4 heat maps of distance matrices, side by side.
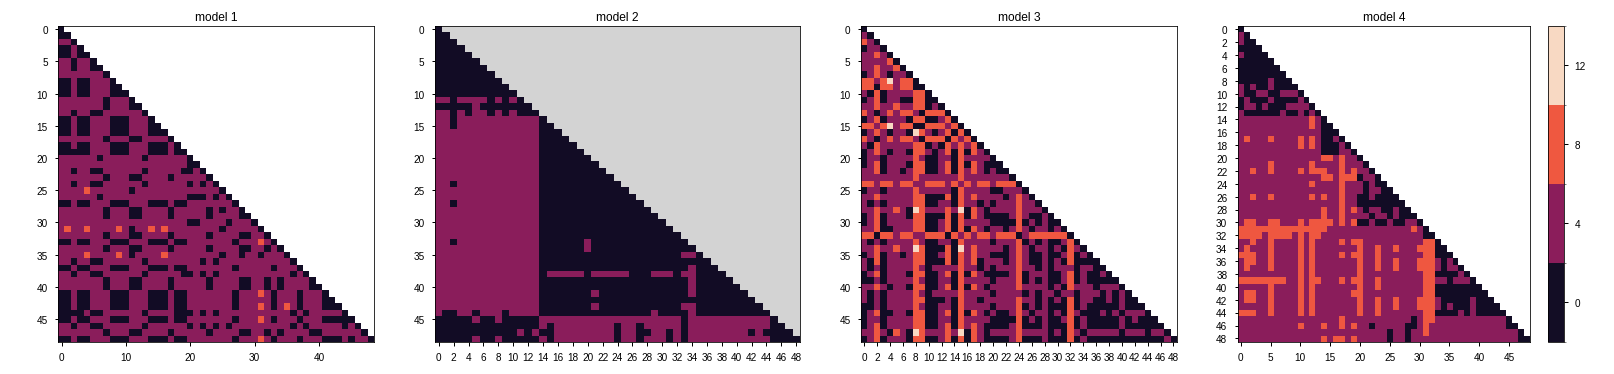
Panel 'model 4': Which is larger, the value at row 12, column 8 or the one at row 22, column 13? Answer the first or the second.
the second
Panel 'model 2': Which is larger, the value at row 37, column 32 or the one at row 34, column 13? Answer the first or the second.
the second
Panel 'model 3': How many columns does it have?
49
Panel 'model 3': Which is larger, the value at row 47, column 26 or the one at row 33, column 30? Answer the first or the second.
the first
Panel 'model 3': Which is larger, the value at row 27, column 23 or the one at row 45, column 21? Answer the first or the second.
the first
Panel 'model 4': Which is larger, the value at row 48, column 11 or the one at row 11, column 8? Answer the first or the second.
the first
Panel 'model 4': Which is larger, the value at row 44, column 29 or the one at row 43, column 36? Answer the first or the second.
the first
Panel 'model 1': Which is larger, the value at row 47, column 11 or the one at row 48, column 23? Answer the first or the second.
the second
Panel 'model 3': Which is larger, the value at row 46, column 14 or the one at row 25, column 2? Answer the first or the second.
the second
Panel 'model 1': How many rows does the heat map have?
49
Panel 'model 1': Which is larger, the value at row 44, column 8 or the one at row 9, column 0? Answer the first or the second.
the first
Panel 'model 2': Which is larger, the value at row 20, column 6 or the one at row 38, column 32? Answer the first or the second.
the first
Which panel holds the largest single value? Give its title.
model 3
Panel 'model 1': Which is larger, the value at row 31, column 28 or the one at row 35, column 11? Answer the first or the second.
the first
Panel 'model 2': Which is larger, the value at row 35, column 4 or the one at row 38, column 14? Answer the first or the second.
the first
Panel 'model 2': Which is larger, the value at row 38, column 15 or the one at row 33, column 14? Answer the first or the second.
the first
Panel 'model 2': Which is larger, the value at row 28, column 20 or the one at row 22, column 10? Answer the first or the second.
the second
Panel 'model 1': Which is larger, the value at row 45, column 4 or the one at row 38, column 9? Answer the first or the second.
the second
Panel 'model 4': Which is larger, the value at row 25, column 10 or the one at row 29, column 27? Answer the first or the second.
the first
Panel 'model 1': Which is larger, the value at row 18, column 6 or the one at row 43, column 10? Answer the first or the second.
the first
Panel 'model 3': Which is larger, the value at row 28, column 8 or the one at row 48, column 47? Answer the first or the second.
the first
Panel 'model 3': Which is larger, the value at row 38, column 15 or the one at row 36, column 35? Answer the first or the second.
the first
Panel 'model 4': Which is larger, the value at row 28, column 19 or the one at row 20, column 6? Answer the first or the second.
the first
